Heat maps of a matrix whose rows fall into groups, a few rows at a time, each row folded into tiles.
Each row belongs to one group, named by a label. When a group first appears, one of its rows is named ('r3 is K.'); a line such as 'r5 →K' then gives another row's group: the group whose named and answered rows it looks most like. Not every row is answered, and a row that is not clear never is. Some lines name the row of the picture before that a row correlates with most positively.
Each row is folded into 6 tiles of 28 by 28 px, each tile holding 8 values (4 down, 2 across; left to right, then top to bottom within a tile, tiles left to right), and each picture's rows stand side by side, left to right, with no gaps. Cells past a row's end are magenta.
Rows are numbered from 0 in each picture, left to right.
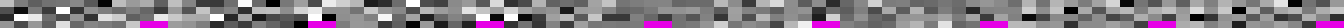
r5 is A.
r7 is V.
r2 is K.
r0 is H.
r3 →V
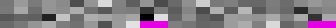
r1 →A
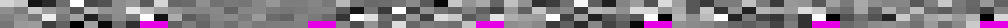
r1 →V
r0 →K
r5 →A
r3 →K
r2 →H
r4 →K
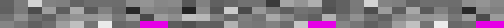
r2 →A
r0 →A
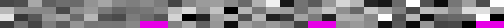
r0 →V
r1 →V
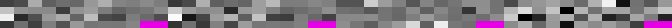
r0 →V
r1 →V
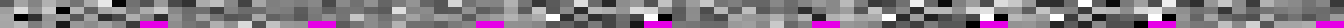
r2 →H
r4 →A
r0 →V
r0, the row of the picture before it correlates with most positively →3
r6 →K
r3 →K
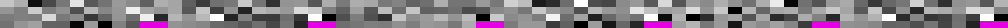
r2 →A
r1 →K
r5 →K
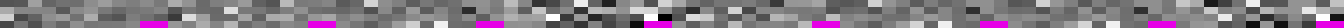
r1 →H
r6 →A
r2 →A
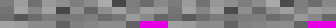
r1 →V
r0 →V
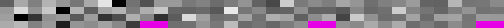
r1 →H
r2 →H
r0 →V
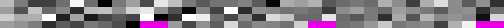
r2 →A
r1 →H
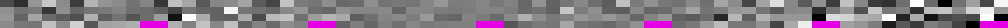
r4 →A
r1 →H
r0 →A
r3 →H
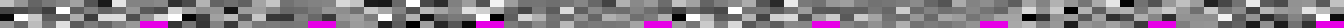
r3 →H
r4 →H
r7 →K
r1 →V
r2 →K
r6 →V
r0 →H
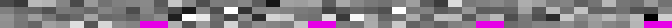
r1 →H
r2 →H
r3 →A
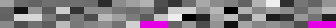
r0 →H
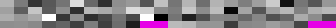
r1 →V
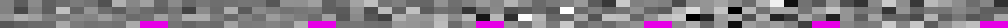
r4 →V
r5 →A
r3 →H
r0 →H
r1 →H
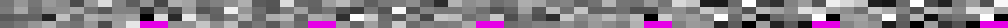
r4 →K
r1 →H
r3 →A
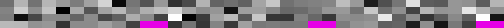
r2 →K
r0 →V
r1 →V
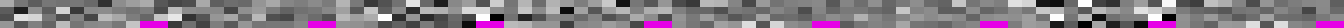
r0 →H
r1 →V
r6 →K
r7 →A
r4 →A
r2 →K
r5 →H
